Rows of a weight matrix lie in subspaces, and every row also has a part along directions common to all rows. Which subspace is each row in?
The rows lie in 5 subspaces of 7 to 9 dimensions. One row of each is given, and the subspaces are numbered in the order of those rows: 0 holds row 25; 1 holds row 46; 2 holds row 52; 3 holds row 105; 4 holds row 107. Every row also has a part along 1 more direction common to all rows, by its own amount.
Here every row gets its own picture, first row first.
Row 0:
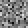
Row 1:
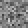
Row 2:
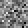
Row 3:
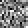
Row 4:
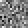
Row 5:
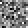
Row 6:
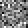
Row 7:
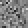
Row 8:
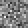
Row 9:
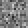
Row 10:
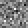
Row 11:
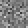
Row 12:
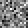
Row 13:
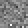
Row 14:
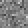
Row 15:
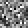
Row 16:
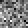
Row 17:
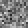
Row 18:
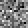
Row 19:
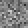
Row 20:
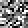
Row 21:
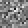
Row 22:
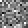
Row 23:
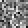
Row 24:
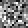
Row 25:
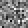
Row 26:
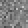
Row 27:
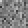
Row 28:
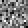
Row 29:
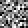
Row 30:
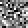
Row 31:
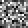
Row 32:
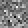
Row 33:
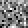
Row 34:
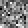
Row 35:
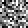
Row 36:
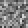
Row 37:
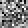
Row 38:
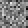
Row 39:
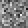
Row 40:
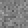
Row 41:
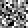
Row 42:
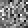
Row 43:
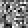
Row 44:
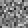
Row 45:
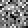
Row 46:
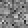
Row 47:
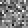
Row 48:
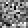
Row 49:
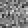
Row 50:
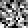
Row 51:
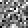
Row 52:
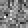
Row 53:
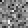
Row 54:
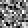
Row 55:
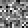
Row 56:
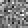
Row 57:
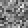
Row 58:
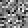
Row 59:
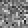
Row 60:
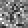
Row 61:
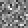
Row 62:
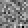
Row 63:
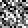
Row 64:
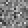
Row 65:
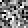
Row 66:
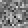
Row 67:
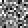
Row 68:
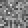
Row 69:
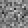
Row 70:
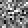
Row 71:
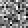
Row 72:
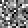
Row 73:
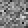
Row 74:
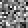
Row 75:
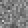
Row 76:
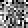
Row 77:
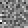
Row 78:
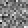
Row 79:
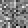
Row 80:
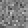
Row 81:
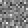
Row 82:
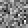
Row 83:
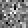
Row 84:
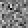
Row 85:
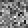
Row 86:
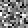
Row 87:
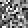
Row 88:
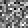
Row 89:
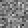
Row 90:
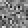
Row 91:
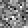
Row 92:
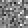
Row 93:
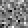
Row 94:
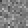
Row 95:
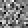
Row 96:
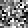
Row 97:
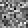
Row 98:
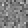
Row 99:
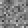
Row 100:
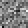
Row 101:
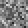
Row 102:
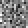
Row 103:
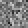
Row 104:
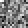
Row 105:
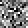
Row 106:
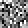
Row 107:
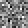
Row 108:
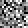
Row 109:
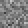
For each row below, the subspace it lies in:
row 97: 2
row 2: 4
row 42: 1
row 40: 2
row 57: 4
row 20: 4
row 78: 3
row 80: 3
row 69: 1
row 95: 2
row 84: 4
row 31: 0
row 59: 1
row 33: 2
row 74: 3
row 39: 1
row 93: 2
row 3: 3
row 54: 3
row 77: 3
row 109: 2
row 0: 0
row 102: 3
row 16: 0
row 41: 2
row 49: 3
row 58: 4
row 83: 3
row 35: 0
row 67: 1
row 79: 3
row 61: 4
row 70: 0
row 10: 0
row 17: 2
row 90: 4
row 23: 3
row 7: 4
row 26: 2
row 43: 4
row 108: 1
